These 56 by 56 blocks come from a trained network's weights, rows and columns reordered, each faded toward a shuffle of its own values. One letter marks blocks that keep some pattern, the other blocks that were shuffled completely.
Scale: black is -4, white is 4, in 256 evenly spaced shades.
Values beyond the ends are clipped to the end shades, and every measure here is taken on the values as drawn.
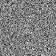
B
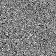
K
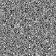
B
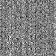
B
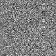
B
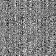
B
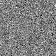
K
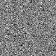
B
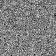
K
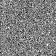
K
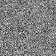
B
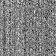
B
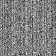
B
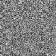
B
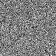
K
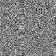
B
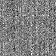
B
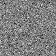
K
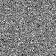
K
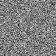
B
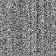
B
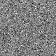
K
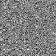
B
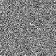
B
